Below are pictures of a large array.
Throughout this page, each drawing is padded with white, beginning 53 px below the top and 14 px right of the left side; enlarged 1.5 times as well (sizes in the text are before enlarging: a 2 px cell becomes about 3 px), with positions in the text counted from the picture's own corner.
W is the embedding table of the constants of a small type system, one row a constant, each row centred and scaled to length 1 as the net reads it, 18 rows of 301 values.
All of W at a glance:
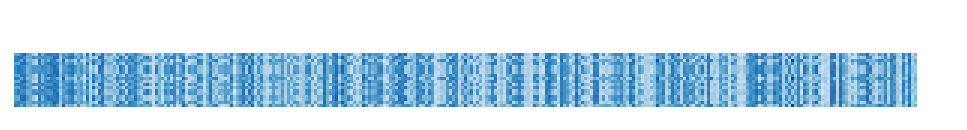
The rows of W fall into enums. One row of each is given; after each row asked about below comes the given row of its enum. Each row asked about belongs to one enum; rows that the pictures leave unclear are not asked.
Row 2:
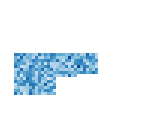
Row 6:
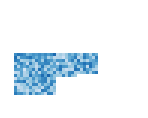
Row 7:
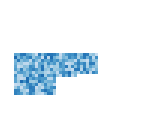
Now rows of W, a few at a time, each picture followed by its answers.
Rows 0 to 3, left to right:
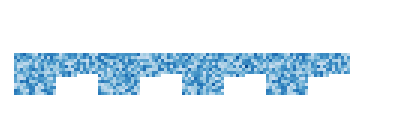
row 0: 7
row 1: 6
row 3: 7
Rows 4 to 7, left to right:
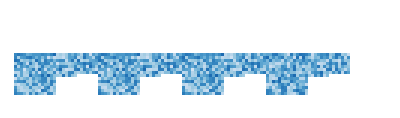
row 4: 6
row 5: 6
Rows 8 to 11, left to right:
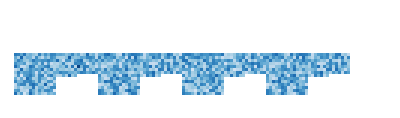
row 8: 2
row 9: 7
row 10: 6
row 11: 7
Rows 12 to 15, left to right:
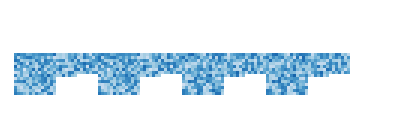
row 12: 6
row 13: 6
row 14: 7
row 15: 7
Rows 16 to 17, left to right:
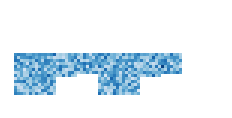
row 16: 6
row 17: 2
